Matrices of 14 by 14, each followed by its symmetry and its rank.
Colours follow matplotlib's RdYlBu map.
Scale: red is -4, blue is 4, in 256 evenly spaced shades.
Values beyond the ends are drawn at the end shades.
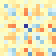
symmetric, rank three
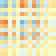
symmetric, rank one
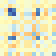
symmetric, rank two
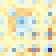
symmetric, rank two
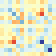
symmetric, rank three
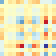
symmetric, rank two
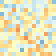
neither, full rank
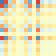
symmetric, rank one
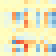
neither, rank two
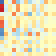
neither, rank two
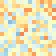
neither, full rank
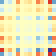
symmetric, rank one
